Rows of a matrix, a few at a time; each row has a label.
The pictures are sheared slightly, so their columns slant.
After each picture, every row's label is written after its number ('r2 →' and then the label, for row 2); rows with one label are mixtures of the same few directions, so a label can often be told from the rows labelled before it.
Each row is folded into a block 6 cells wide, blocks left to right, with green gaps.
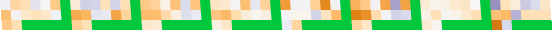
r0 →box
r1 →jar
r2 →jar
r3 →jar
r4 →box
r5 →jar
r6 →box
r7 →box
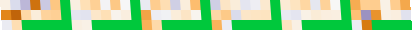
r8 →jar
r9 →jar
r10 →box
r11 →box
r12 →jar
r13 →box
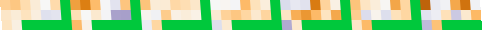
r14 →jar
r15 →jar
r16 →box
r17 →jar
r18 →jar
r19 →box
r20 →box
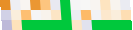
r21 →box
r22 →box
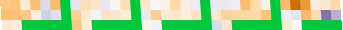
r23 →jar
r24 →box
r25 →box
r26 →jar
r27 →jar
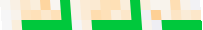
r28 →jar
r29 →jar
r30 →box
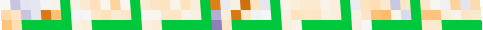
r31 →jar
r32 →jar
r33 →jar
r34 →box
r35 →box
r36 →box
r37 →jar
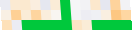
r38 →box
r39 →jar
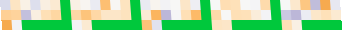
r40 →box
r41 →jar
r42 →box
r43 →box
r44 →jar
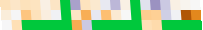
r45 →box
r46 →box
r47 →jar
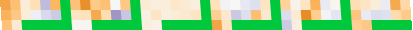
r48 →jar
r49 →jar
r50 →box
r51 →jar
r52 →box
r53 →box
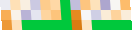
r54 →box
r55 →box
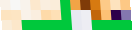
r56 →jar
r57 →jar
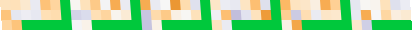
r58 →box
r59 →jar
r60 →box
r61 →box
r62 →box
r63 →box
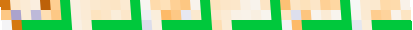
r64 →box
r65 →jar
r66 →jar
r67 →jar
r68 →box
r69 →jar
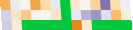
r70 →box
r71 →jar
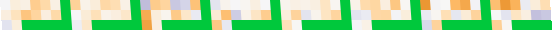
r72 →jar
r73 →box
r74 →box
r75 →box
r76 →box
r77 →jar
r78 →box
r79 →jar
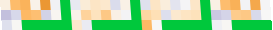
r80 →jar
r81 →box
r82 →box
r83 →jar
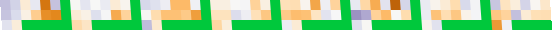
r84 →jar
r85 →jar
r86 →jar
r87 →box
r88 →jar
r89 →jar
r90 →box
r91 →box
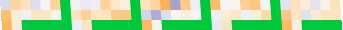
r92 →box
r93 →jar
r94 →jar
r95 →box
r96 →box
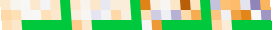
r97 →jar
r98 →jar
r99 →box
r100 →box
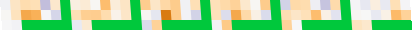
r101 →box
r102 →jar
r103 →box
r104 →box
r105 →box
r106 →jar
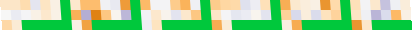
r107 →jar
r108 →box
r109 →box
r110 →jar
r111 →box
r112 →jar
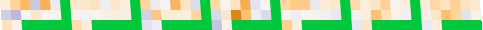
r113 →jar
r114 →jar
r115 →box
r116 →box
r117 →jar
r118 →box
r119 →jar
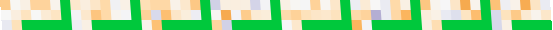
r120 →box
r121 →box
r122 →box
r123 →box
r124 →jar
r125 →box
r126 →box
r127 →box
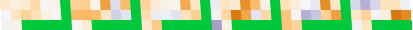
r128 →box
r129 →jar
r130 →box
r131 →jar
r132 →box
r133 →jar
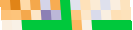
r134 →jar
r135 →box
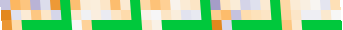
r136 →box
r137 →box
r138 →jar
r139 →box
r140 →jar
